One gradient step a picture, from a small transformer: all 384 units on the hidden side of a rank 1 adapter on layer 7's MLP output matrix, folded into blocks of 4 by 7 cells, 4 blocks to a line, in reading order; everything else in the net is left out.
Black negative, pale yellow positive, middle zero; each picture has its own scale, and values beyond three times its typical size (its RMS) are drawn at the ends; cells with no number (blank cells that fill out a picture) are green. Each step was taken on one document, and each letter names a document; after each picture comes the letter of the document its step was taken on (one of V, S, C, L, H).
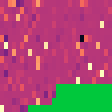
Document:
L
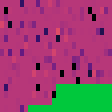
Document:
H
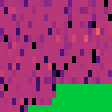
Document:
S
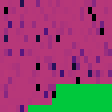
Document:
H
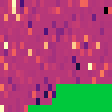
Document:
L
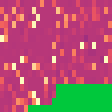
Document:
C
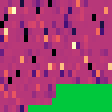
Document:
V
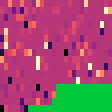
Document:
L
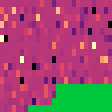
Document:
C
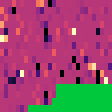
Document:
V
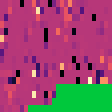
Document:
V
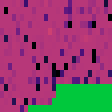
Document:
S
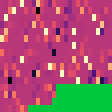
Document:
V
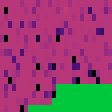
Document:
H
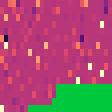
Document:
L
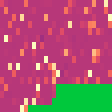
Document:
S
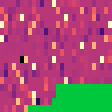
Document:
C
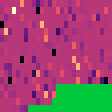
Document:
V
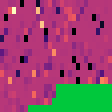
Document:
V
